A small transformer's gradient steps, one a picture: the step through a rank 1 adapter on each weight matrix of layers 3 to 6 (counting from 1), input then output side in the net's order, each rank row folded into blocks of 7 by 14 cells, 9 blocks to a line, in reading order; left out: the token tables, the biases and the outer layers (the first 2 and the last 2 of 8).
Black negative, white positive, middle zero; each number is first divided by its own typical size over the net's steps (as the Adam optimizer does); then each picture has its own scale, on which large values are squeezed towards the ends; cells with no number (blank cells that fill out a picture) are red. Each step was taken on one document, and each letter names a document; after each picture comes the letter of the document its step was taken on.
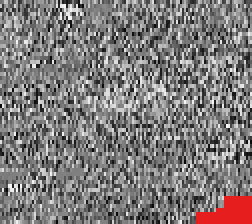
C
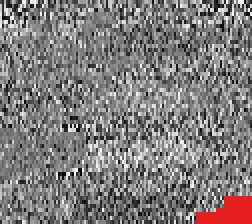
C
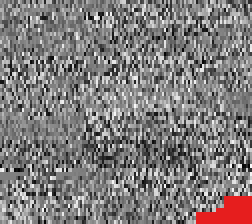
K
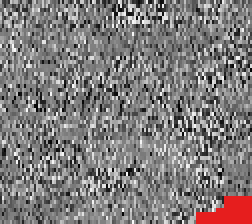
C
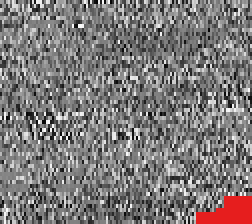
K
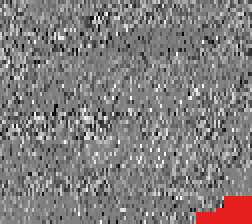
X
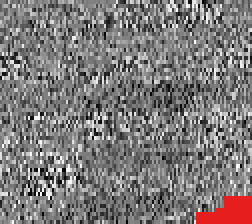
C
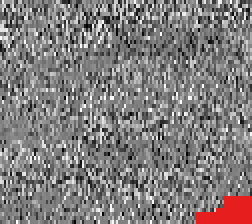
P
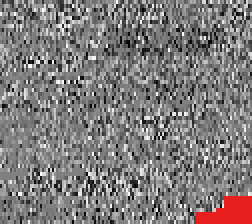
P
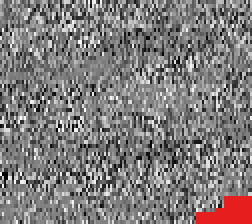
P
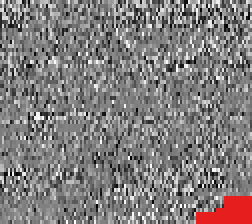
P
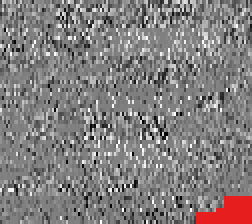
X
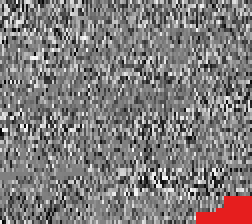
K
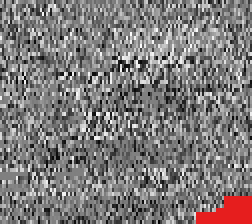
K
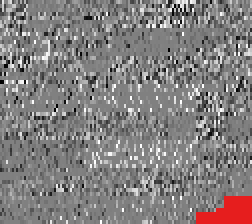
X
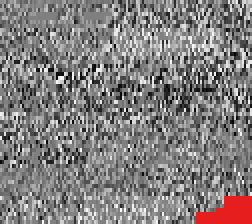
K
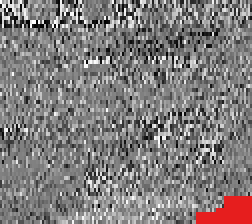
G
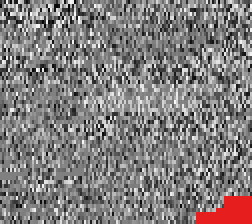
C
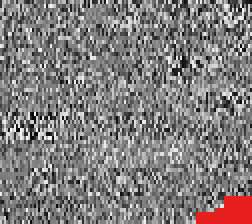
C
